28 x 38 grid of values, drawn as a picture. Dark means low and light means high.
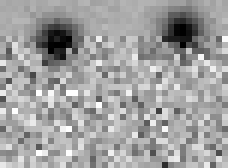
Calmest part: top middle. Ninth with the lowest average: top right. Seam: horizontal, 20% of the way down, the top part calmer. Dips: two.
